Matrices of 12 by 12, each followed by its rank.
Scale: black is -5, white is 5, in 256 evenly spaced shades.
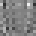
two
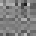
two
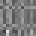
two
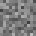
full rank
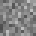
full rank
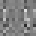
two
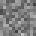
full rank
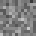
full rank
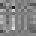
two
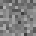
full rank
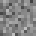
full rank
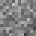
full rank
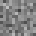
full rank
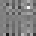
two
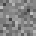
full rank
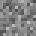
full rank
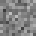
full rank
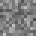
full rank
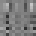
two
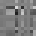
two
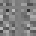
two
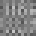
two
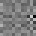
two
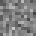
full rank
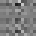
two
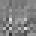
two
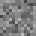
full rank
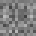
two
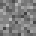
full rank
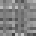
two
